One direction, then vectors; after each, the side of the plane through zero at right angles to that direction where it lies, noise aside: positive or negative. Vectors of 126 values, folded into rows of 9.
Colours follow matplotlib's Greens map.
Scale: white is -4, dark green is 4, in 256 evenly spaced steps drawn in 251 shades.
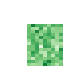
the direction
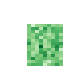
negative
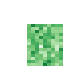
positive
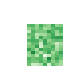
positive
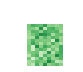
positive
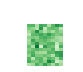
positive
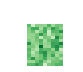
negative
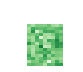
negative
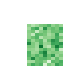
negative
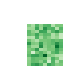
negative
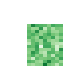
positive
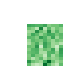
positive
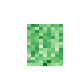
positive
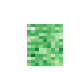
positive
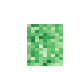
positive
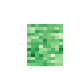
positive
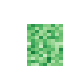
positive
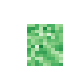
negative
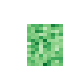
positive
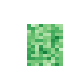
negative
